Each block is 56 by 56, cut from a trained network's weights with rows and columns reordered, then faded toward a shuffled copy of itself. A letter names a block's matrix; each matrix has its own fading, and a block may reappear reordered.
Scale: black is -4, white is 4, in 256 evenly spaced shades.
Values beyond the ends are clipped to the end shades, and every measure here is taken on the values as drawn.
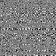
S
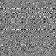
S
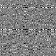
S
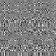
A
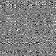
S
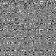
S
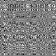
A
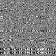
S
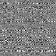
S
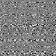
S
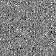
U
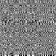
A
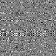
S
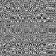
A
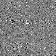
U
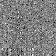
U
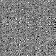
U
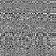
A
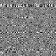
S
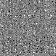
U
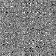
U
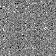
U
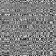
A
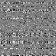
S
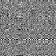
A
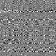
S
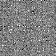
U
